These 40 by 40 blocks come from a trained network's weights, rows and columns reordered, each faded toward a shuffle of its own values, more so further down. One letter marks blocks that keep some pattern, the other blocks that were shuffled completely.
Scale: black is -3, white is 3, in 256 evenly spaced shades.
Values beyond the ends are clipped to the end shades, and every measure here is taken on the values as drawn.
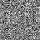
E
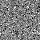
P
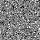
P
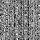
E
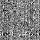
E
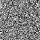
E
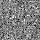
P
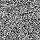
P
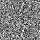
E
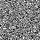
P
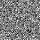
E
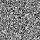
E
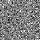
E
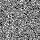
P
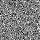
P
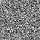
E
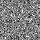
P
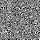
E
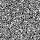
P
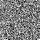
P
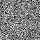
P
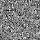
E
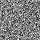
P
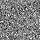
P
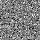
P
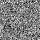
E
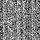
E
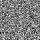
E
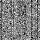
E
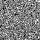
P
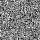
P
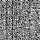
E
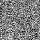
E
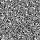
P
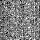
E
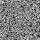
P
